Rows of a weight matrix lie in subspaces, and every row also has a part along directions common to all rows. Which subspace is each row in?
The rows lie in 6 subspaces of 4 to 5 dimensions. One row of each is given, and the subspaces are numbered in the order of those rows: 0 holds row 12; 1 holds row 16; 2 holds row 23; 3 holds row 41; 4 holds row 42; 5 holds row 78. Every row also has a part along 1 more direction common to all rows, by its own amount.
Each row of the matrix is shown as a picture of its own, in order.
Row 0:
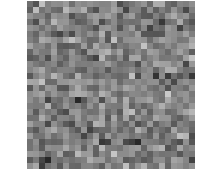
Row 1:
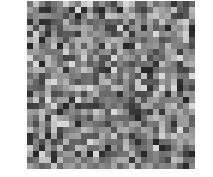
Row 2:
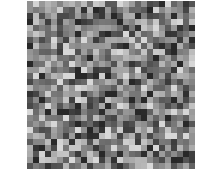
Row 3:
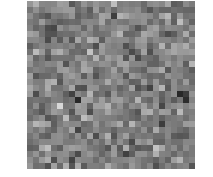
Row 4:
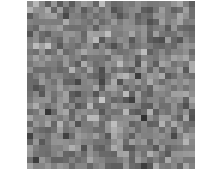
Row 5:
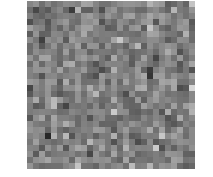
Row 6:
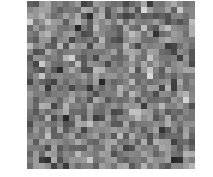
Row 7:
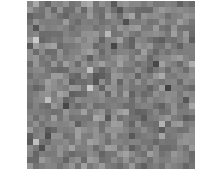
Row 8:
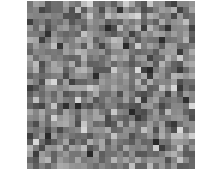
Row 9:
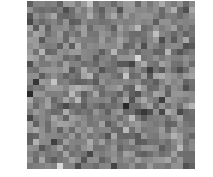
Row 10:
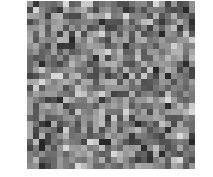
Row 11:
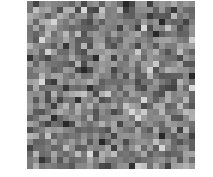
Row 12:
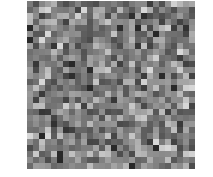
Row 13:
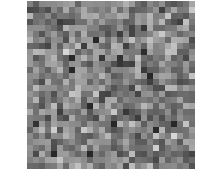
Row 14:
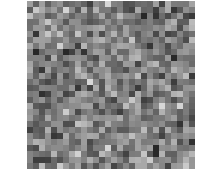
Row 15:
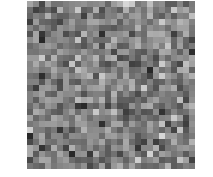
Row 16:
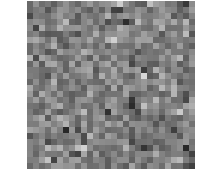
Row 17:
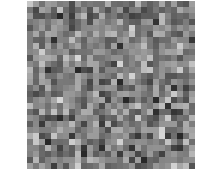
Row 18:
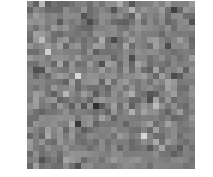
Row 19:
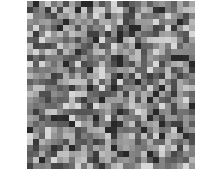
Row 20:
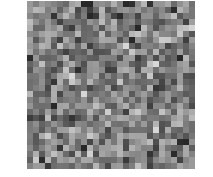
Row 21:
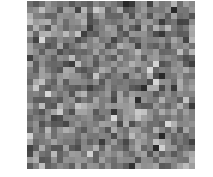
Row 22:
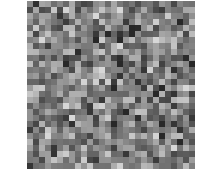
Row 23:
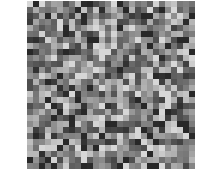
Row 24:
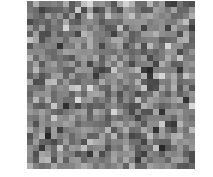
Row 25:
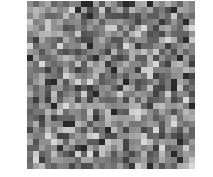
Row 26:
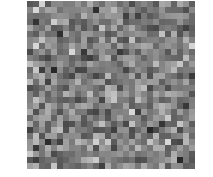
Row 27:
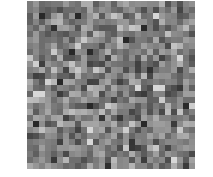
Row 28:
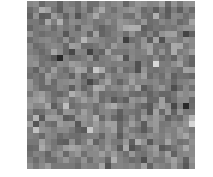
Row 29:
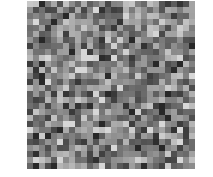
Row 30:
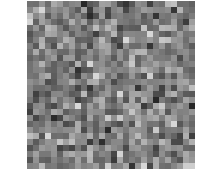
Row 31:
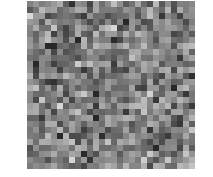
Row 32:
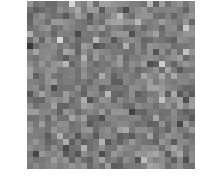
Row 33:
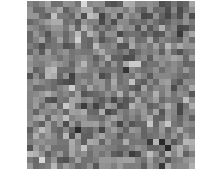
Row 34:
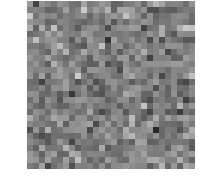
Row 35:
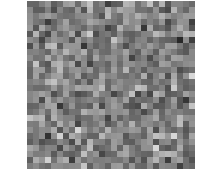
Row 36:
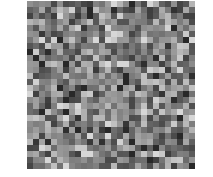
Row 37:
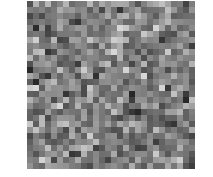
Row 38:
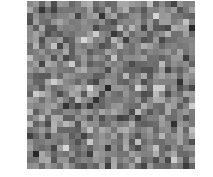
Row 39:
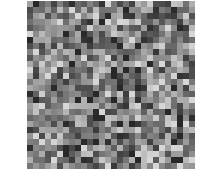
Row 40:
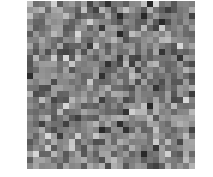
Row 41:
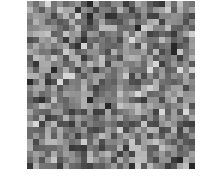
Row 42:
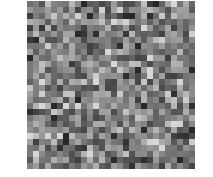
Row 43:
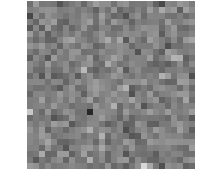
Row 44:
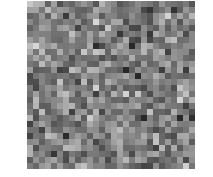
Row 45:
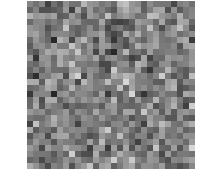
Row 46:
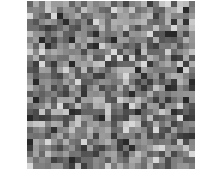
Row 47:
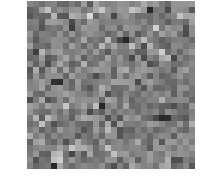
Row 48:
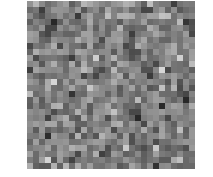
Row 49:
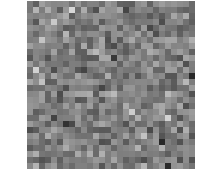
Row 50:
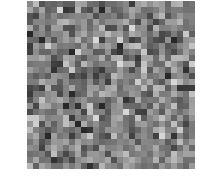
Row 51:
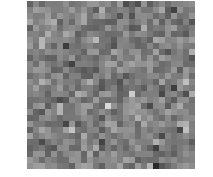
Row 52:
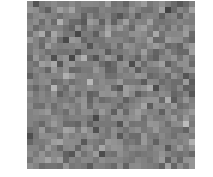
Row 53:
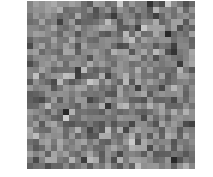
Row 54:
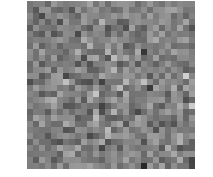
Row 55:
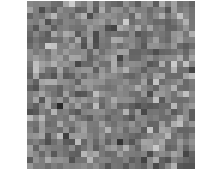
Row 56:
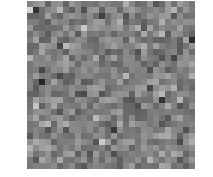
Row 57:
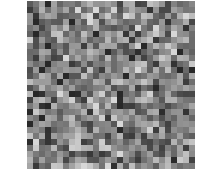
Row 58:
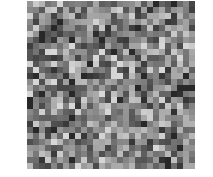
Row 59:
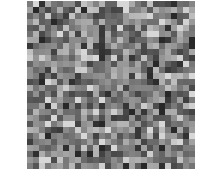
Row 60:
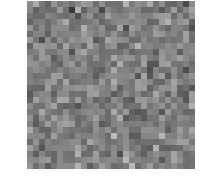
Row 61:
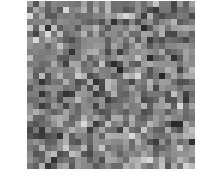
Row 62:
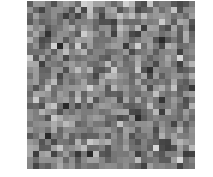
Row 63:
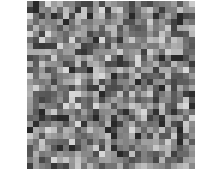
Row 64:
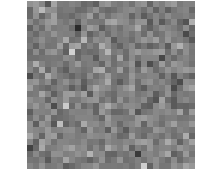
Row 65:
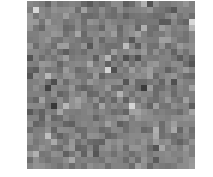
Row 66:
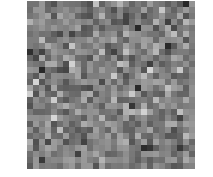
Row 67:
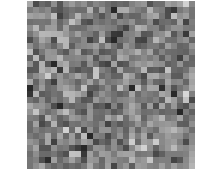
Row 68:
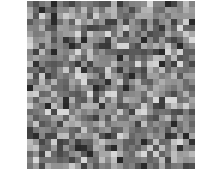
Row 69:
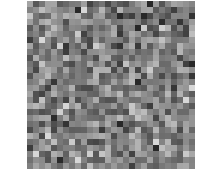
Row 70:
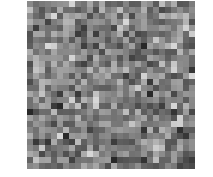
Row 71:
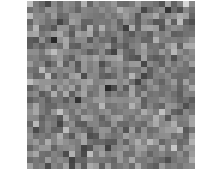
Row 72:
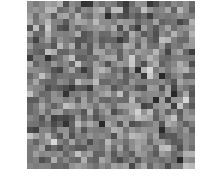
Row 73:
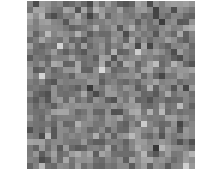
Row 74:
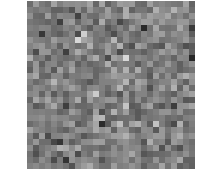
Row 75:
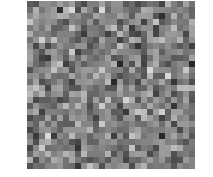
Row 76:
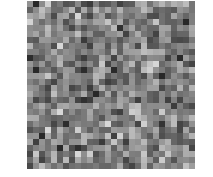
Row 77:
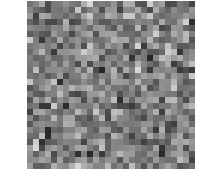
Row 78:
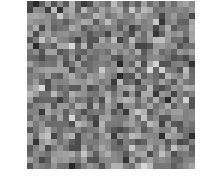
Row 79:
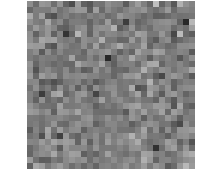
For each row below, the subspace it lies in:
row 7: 5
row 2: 3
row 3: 1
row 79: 4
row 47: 3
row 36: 1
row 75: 5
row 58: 1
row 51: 2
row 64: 3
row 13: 5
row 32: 0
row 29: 2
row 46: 1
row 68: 3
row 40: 0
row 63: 5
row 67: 1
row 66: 1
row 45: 1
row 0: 2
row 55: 4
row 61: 4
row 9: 1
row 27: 3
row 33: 0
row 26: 2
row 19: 5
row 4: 5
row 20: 0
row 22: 5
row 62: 0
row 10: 2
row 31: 4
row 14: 4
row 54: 0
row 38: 3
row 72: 1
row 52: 0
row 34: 4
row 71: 1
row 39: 0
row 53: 3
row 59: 2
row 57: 3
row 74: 0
